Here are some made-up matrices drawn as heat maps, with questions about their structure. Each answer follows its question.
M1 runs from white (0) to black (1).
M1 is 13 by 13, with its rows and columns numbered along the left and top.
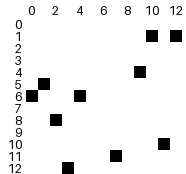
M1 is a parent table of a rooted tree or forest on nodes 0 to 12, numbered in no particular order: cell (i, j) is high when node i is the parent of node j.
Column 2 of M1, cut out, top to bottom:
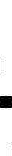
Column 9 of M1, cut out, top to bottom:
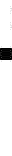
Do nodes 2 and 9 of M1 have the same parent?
no
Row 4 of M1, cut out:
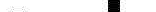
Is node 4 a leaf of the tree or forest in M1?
no
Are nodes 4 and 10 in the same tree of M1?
no
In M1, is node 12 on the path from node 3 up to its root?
yes
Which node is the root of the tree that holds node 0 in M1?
6
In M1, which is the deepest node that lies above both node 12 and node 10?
1
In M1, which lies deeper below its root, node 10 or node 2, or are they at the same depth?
node 10
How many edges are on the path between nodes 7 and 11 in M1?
1
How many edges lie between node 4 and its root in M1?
1
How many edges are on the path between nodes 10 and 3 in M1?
3
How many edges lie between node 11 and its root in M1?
3
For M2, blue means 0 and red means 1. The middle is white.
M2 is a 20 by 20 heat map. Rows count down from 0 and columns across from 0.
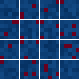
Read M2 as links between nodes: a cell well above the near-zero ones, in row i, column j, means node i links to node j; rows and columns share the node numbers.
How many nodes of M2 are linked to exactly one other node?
8
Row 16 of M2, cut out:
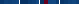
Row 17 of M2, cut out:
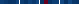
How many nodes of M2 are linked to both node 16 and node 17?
1
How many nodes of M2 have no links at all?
2
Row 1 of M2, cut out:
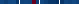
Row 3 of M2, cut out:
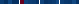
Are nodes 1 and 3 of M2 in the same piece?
no
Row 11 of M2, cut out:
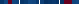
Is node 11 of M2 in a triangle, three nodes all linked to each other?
no
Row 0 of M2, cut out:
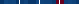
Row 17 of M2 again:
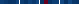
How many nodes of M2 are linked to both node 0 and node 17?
0
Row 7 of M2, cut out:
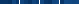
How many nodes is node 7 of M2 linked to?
0
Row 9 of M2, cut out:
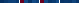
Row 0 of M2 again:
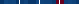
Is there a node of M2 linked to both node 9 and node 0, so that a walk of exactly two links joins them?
no
